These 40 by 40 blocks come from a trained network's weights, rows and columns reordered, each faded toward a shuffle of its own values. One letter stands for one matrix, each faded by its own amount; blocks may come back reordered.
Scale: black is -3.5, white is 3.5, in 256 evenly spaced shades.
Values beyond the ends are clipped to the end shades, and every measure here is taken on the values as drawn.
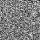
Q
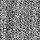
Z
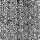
Z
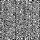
Z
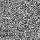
Q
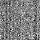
Z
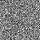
Q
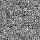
Q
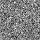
Q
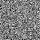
Q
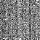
Z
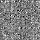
Z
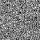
Q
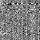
Z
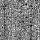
Z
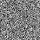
Q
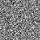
Q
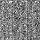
Z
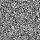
Q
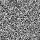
Q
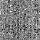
Z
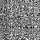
Z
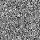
Q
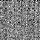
Z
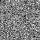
Q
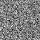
Q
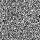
Q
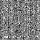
Z
